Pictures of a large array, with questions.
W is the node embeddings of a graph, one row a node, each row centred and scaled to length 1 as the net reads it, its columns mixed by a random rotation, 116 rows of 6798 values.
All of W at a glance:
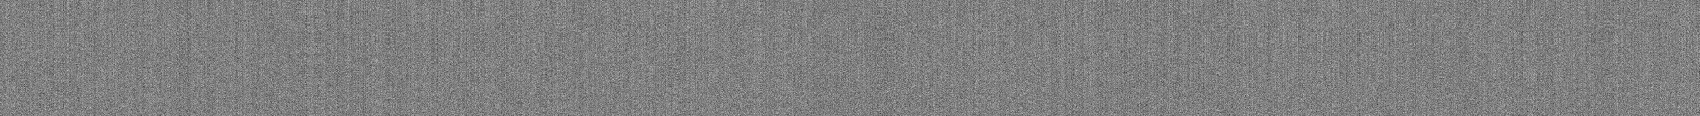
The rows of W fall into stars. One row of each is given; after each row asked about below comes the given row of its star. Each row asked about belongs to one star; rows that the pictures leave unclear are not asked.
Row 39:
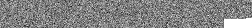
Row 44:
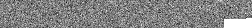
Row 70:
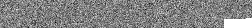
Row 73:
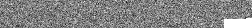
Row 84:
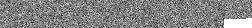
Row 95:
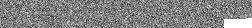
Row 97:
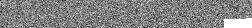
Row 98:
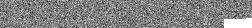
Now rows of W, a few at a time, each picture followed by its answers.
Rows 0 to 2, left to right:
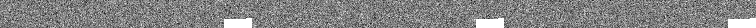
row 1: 98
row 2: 70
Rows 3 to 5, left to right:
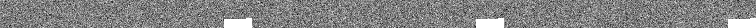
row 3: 95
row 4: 70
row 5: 98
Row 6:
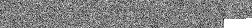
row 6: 84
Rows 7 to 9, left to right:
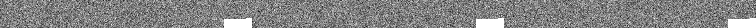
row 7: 70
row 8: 97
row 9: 95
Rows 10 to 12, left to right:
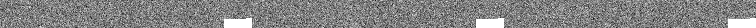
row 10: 98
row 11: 97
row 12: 97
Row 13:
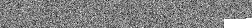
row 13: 70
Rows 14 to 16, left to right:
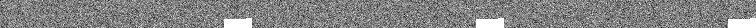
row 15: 95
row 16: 84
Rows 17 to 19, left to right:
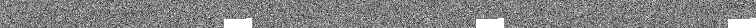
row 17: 73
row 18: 95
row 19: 97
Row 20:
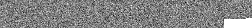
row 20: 84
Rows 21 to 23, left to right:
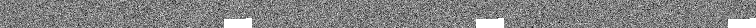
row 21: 84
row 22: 70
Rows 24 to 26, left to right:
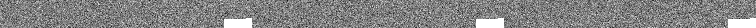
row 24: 44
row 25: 39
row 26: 95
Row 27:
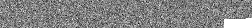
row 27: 95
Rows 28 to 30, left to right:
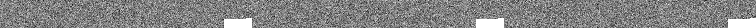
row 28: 39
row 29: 97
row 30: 44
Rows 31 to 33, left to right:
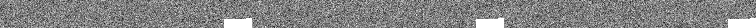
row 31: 98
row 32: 73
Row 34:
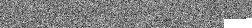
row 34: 73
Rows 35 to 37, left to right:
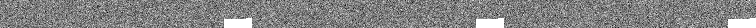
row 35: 39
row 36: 44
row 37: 95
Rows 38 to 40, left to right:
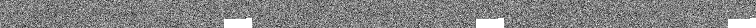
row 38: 73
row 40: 73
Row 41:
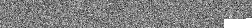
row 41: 95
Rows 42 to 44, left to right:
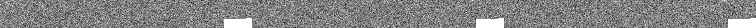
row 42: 73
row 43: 44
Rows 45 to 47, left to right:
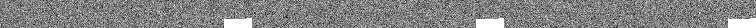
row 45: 70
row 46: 73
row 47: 97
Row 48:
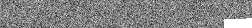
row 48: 70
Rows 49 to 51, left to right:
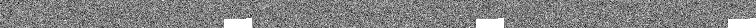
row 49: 44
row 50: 39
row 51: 97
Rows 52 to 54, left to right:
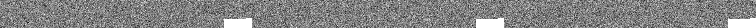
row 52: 97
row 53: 95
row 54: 73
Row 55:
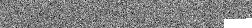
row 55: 73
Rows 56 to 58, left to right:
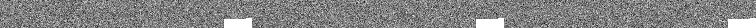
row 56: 39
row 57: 70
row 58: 97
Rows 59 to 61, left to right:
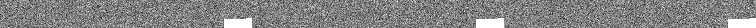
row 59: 39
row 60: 97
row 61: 70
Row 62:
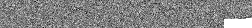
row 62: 44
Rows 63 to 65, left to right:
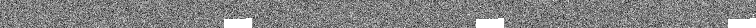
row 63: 97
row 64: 95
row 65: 84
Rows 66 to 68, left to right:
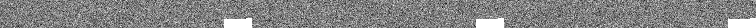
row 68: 73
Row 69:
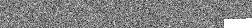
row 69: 84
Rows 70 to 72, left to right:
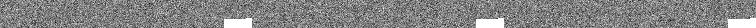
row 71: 84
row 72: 73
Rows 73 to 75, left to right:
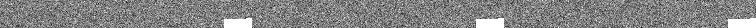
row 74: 70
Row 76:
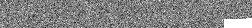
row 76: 39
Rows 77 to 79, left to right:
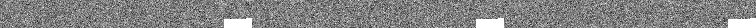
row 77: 73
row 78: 84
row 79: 39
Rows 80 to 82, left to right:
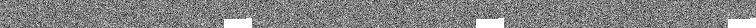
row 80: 73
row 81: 44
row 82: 98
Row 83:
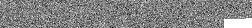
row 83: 97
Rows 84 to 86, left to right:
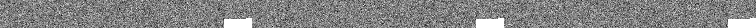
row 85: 39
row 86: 84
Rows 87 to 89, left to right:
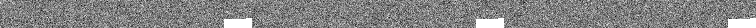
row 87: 97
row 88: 98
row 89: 97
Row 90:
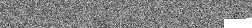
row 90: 98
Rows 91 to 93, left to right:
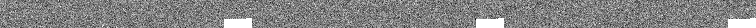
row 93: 98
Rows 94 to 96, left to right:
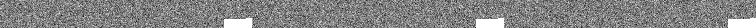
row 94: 84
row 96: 95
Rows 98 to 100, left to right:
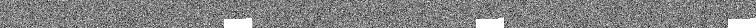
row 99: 73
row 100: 44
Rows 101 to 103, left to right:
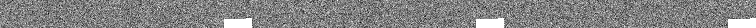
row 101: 70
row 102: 97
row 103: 95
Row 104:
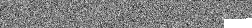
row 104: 98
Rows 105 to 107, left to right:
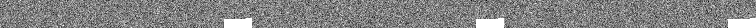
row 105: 70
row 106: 98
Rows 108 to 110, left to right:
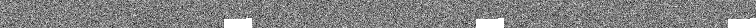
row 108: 97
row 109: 39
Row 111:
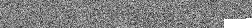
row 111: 70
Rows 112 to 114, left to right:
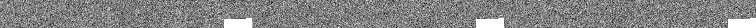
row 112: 98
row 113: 73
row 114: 44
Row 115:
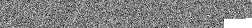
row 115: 39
